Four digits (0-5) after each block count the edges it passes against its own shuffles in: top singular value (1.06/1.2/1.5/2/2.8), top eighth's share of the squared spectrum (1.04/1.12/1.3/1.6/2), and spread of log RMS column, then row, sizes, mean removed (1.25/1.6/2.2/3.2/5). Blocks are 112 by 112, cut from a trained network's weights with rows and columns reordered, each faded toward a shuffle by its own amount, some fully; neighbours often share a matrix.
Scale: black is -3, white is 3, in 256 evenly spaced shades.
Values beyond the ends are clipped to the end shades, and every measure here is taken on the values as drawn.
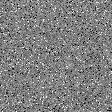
0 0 0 0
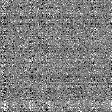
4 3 3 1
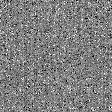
2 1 0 1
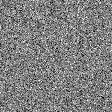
0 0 0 0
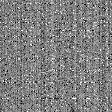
3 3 0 2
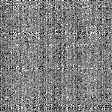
4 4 1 3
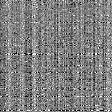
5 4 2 4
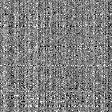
4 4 1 3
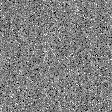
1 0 0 0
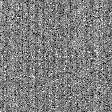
3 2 0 1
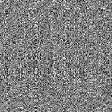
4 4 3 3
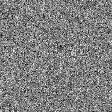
2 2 0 1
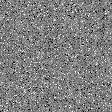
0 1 0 0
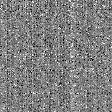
3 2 0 2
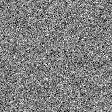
1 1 0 0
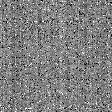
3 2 0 2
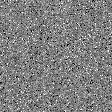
0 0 0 0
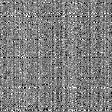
4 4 1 4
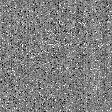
2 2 0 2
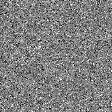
2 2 1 1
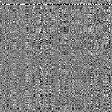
4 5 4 3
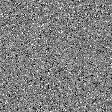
0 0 0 0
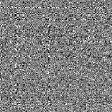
4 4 3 3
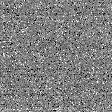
2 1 1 0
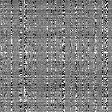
4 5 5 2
